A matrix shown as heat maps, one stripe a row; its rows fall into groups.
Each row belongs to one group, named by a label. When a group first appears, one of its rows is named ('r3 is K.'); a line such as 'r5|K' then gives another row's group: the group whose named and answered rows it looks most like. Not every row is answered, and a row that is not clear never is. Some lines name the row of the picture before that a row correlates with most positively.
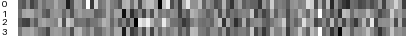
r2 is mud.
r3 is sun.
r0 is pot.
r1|sun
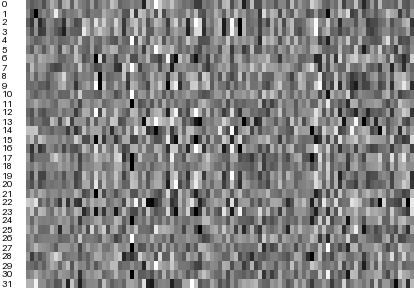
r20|pot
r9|pot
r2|pot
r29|mud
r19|pot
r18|sun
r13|mud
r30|sun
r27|sun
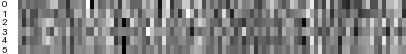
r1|pot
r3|mud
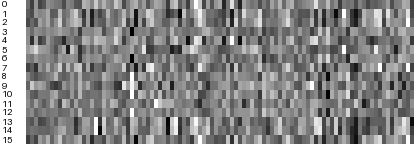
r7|mud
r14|pot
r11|mud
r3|sun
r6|sun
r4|pot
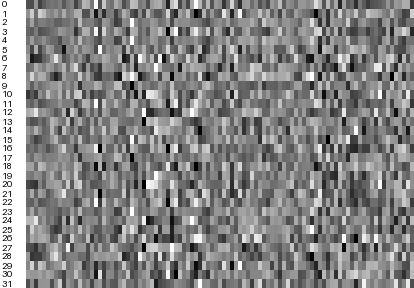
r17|sun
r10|mud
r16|pot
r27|mud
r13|mud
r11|pot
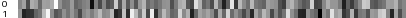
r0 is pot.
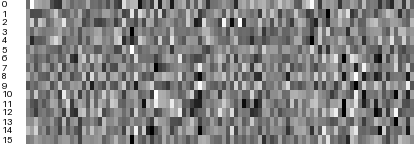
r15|sun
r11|mud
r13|mud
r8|mud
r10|mud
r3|sun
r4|sun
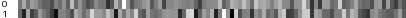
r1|pot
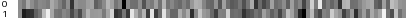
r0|sun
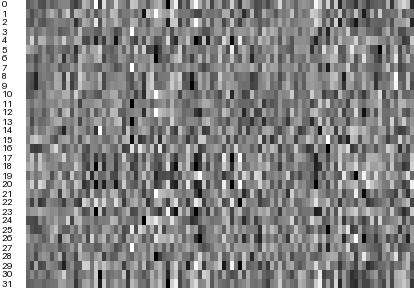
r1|mud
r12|mud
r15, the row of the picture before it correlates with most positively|0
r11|sun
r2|pot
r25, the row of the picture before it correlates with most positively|1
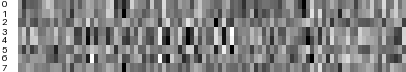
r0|sun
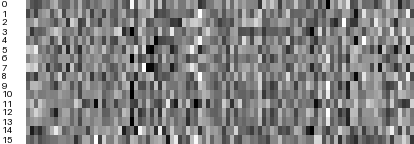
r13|sun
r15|pot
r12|sun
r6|sun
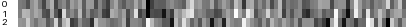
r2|mud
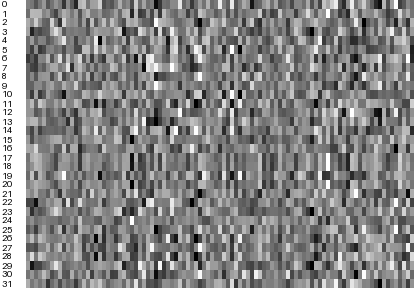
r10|pot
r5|pot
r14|pot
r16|mud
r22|mud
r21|mud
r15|sun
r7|mud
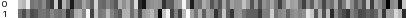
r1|pot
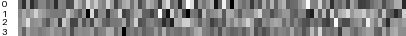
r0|pot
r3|sun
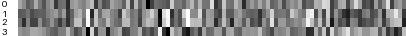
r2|pot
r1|pot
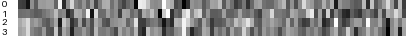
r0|mud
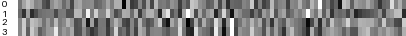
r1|pot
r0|sun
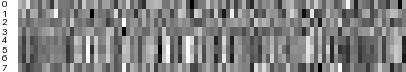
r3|sun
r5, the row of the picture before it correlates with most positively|1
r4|pot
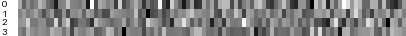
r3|sun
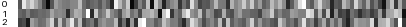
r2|mud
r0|sun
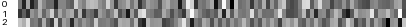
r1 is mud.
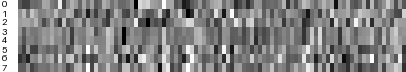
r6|mud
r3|sun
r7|pot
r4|sun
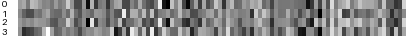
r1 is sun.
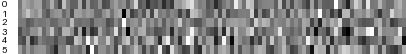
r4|pot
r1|sun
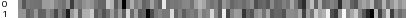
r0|sun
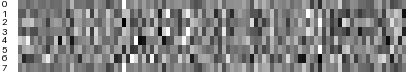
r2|sun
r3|pot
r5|sun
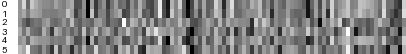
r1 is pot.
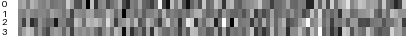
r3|sun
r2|pot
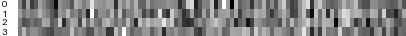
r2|mud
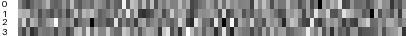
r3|pot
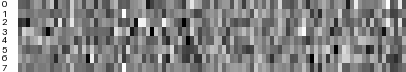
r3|sun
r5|mud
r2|mud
